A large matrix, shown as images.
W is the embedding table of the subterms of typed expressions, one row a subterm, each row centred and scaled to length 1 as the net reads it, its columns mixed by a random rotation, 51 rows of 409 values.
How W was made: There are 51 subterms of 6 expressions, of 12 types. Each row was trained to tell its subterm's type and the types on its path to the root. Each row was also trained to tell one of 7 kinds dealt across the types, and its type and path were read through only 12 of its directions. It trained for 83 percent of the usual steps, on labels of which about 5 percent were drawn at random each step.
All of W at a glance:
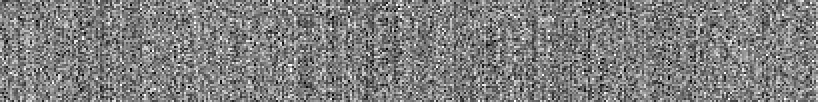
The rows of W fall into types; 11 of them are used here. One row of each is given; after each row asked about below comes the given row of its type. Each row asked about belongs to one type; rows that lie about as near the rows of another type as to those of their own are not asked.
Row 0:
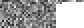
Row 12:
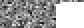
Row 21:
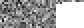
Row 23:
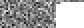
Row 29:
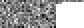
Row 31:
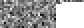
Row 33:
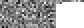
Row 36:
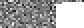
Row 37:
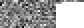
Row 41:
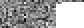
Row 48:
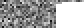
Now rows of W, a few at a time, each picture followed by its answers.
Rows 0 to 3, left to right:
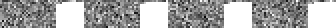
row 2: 29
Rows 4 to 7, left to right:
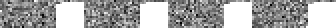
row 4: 31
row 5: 48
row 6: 0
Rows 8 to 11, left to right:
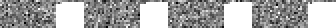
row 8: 23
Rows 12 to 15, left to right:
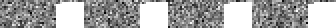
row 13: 36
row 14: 48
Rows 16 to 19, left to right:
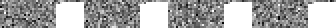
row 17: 33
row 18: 23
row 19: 12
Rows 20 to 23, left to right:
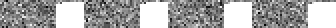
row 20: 33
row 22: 33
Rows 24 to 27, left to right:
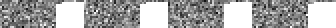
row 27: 48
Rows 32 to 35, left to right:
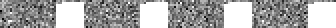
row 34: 12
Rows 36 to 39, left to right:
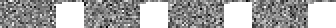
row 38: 21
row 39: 21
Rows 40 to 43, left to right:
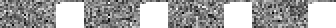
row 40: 23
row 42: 29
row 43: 33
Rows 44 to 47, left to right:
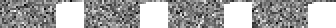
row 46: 12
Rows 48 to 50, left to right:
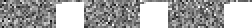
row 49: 23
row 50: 29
